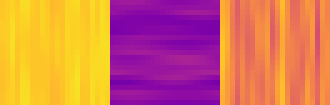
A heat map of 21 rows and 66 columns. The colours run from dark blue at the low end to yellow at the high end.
The table splits into one row of 3 panels. Panel 1,1: very high, streaked downward, faint in contrast. Panel 1,2: low, streaked across, faint in contrast. Panel 1,3: high, streaked downward.
